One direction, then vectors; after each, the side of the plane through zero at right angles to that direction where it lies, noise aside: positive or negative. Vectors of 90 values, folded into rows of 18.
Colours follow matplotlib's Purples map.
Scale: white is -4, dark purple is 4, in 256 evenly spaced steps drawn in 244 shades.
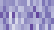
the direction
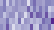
positive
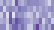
negative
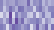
negative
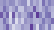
positive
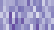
negative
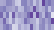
positive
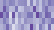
positive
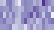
positive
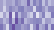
negative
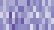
negative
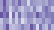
positive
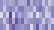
negative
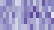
positive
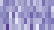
positive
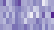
negative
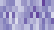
positive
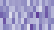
positive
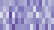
negative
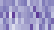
positive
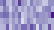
positive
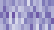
positive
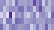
negative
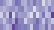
negative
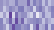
negative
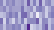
negative
